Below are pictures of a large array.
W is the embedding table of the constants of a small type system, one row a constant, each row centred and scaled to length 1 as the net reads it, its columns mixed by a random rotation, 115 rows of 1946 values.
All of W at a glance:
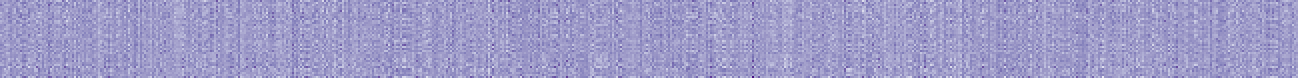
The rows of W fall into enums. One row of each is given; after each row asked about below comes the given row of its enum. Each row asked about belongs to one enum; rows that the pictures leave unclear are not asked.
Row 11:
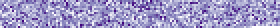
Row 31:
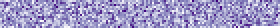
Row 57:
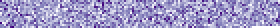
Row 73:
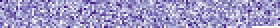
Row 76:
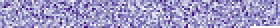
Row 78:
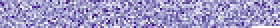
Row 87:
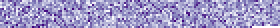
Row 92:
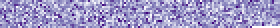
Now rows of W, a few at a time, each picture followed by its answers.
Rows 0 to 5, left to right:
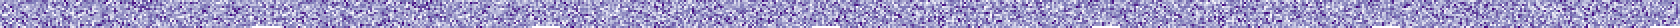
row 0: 11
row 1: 11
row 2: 57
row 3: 92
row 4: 92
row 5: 76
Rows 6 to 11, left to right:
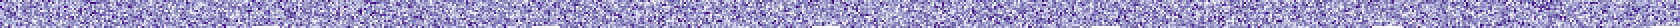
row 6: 73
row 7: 73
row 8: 92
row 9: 57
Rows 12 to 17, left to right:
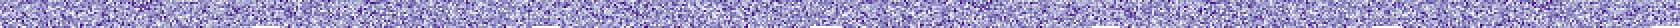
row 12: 11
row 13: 73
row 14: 76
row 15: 11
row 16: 73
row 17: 11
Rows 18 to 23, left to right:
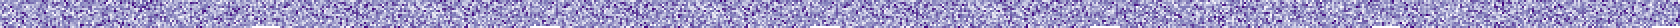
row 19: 76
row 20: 76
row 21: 76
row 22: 92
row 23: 57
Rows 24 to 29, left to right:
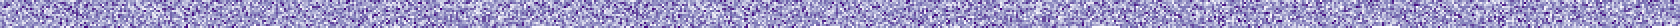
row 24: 76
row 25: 78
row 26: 76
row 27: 78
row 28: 92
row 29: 92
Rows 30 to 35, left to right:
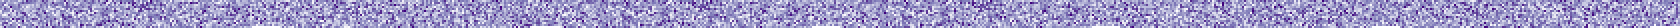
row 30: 11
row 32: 11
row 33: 11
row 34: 57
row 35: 76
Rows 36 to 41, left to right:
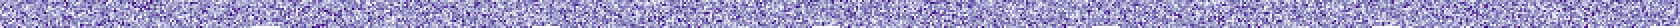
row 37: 87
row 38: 92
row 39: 73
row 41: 76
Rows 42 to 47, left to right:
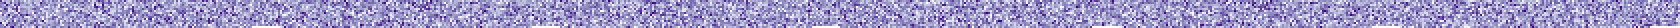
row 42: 57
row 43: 11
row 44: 73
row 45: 92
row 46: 11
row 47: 31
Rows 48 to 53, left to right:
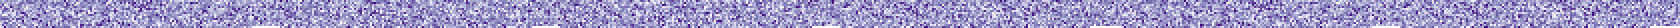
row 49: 73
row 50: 92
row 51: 76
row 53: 76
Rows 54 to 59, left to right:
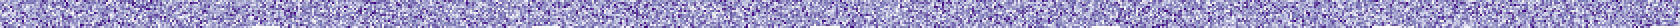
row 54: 11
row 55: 73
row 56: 76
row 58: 87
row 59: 31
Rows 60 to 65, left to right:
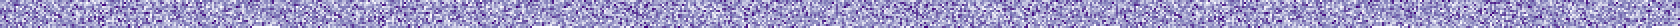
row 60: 92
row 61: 92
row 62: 76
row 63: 76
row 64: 92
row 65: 73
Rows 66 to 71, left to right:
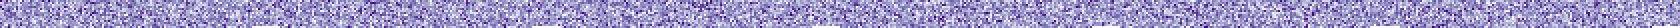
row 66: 73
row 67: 73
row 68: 11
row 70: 76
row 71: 87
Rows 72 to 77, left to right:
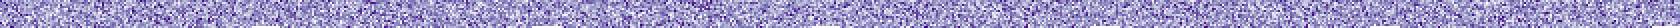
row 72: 57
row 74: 11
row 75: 76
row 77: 92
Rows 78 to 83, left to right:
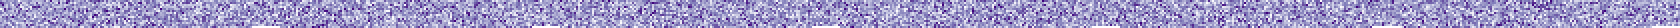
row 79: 87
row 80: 73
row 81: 57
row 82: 92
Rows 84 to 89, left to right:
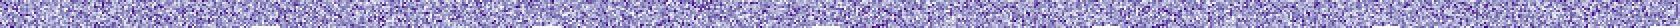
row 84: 57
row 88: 87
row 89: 76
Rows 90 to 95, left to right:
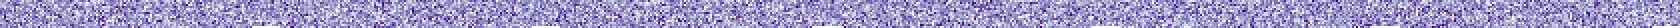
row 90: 92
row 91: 57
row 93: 11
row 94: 31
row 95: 87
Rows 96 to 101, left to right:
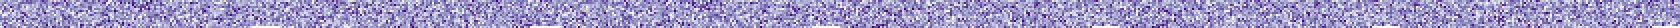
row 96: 11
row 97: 31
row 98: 11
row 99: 87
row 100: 87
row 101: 92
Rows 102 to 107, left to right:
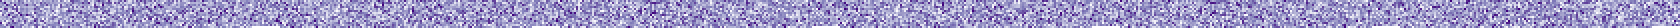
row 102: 57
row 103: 57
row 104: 73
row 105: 57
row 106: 73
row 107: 78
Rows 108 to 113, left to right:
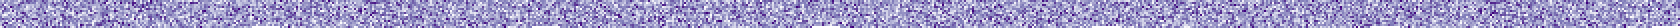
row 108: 11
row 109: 73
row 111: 57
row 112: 31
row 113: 73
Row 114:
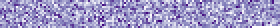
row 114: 92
